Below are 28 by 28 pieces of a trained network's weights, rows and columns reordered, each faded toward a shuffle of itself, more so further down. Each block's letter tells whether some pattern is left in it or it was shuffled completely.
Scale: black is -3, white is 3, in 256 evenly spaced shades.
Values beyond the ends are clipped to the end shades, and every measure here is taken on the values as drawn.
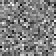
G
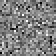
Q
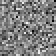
Q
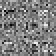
G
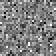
Q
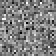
G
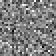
Q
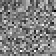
G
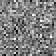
G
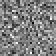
G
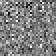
G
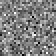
Q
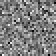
Q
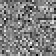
G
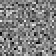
G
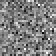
Q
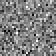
Q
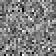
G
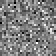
Q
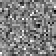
Q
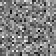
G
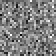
Q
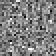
Q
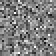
Q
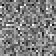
G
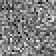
Q
